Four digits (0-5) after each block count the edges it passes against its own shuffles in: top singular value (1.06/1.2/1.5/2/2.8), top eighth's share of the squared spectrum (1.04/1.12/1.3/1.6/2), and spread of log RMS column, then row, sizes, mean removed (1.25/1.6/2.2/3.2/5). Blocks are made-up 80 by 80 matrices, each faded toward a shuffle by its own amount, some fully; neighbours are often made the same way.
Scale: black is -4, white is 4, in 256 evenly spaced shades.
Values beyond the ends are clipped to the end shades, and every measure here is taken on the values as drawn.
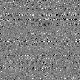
4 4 1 3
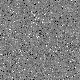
0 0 0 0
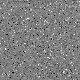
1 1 0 1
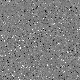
0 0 0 0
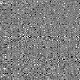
4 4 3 3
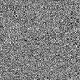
3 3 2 1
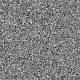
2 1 0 0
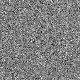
2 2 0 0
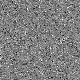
2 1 0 0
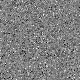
0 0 0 0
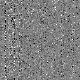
2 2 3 0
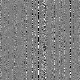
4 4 4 0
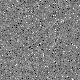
1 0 0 0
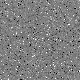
0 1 0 0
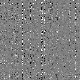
3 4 3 2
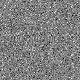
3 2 0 1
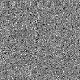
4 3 2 1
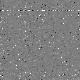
3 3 1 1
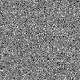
3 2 1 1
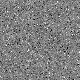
1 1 0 0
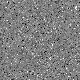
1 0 0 0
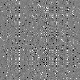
5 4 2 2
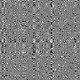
5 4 3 2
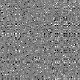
4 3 2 2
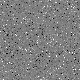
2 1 0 0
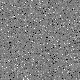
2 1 0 0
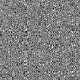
4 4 2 2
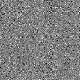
4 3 1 2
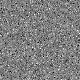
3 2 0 0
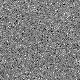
0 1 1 0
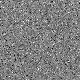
1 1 0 0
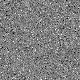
1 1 0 0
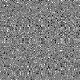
4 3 2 2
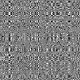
5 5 3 3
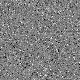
2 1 0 0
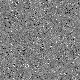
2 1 0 0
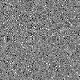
4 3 1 1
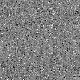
3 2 0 1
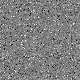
2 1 0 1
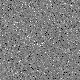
2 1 0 0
